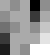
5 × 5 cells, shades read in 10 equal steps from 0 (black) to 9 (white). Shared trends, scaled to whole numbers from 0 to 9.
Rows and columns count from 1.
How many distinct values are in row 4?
3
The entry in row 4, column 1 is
2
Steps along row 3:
up up down up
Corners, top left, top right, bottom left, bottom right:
6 5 1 9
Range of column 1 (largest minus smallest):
5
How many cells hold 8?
1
